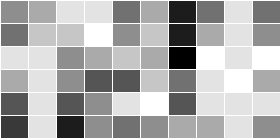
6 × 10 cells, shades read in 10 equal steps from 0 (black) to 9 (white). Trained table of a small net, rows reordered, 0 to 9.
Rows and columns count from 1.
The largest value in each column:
8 8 8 9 8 9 6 9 9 9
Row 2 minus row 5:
1 -1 4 4 -3 -2 -2 -2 0 -3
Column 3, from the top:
8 7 5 5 3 1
